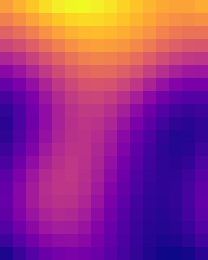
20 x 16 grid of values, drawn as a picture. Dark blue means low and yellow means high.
Slope: up to the top. Calmest part: bottom right. Stripes: none. Ninth with the highest average: top middle. Ninth with the lowest average: bottom right. Lone odd cells: none.
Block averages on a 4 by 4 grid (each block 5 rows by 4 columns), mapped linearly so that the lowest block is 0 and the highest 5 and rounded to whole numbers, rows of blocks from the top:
4 5 5 4
1 3 2 1
1 2 1 0
1 2 0 0
